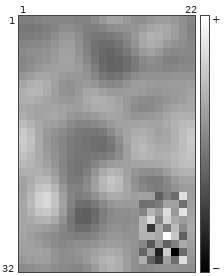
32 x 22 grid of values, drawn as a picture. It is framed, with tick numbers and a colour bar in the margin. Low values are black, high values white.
Slope: none. Mirror symmetry: none. Histogram: heavy tails on both sides. Stripes: none. Grain: blotchy. Roughest part: bottom right. Odd patch: rougher, in the bottom right.
